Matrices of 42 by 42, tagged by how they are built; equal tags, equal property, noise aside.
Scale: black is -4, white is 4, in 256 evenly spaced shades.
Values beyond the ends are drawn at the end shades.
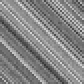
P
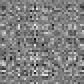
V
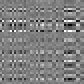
V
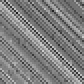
P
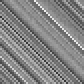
P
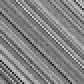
P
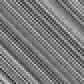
P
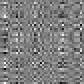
V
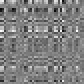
V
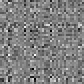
V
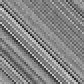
P
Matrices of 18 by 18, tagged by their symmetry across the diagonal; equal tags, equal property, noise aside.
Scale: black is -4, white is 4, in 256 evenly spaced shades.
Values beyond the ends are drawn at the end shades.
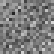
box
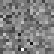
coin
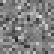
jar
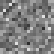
box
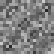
box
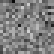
coin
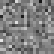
jar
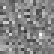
coin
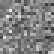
coin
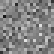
box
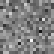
jar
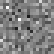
box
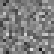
coin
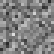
box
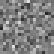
jar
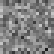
coin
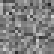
jar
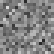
box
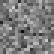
coin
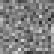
jar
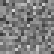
coin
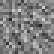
jar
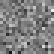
jar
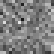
jar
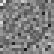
box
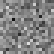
coin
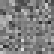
jar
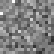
box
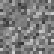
box
